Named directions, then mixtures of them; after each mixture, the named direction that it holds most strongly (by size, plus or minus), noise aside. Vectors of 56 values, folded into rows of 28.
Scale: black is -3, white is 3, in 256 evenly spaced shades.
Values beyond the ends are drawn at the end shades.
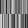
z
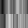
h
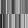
z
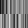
z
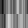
h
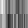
h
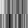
h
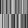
z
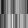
h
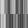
h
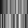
h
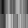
h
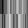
h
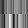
h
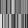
z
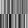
z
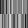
z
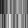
h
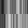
h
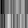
h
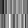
h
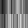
h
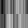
h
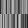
z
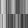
h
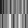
h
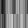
h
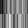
h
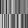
z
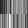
h
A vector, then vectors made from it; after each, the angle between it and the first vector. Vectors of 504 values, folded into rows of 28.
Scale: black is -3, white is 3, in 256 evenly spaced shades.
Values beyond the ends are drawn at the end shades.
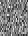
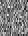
nearly parallel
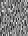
partly opposed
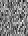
partly opposed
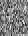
nearly opposite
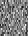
orthogonal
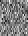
orthogonal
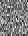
nearly parallel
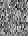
partly aligned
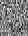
partly opposed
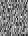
nearly parallel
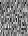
partly opposed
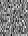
nearly opposite
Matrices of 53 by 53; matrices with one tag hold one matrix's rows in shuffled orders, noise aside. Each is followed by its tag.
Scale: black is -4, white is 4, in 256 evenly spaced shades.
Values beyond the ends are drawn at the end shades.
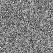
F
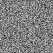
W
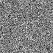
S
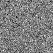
F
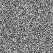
S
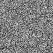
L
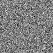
L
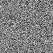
W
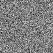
F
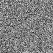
F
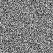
F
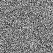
F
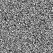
W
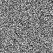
W
